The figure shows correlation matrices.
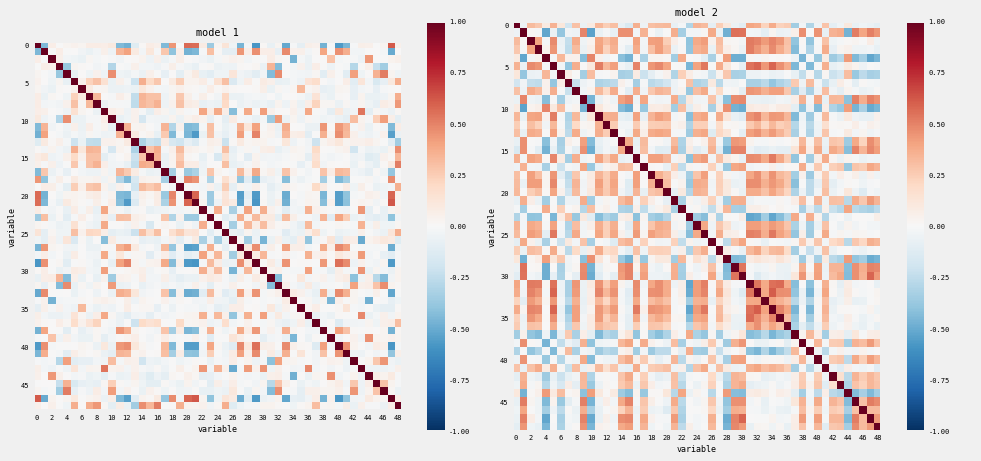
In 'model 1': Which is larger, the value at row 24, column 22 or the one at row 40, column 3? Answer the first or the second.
the first
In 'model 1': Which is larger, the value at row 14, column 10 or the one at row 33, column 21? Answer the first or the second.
the first
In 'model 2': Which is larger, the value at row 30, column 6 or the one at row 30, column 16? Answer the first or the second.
the second
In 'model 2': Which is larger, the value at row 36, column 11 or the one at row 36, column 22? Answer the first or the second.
the first
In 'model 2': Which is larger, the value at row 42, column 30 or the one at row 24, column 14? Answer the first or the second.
the first
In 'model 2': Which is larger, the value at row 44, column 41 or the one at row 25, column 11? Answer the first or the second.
the second
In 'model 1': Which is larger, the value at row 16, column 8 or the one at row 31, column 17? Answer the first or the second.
the first
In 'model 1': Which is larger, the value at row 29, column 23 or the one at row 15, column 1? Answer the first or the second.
the first
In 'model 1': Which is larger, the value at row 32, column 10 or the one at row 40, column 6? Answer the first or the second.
the first
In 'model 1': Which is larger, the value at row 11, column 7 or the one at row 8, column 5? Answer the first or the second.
the second
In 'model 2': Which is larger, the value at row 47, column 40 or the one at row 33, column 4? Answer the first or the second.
the first
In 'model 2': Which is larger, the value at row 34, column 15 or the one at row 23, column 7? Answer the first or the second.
the second
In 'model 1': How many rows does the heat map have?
49
